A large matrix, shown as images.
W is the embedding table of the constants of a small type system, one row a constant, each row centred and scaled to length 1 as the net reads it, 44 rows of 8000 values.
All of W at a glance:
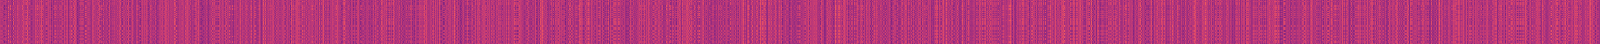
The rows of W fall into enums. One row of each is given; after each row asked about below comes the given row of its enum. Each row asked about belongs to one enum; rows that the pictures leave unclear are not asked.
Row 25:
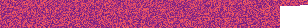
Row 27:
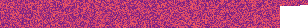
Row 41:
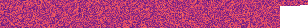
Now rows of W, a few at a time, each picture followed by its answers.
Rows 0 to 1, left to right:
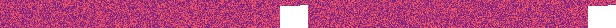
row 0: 27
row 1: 25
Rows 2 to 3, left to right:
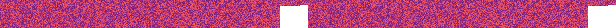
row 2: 27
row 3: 27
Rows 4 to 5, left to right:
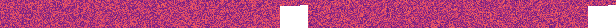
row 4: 27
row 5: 41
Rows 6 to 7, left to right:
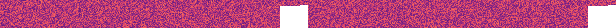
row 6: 41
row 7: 25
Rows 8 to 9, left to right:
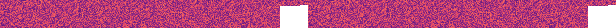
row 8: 41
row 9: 41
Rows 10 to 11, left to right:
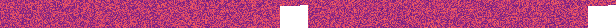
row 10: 27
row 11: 25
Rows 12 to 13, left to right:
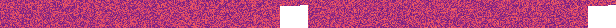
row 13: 25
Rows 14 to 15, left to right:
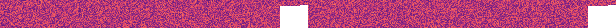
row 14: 41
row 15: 25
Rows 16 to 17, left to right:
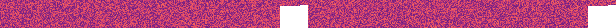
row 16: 27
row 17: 25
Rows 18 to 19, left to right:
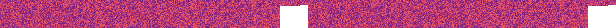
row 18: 27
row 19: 27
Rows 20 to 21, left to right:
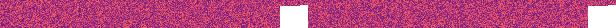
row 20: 41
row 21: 27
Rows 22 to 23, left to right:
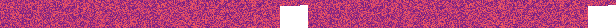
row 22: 27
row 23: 27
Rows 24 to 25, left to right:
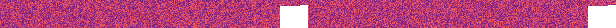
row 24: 27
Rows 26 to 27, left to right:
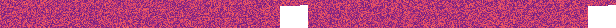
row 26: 25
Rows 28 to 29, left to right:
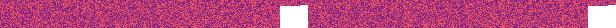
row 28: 27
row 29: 27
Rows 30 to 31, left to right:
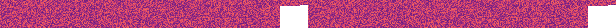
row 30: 25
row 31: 25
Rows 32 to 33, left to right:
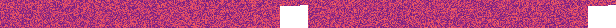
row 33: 25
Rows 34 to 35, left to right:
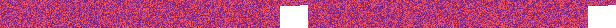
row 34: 25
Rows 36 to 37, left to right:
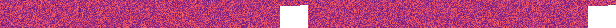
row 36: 41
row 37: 25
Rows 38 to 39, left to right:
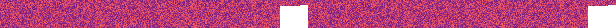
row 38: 27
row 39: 27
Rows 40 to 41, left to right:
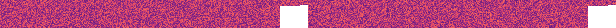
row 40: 25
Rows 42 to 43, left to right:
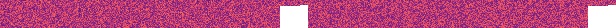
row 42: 41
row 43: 27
